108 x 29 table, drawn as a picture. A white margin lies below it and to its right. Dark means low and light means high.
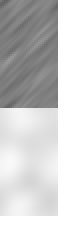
The table splits into 2 rows of 1 panel. Panel 1,1: middling, slanting up to the right, faint in contrast. Panel 2,1: very high, smooth, faint in contrast.
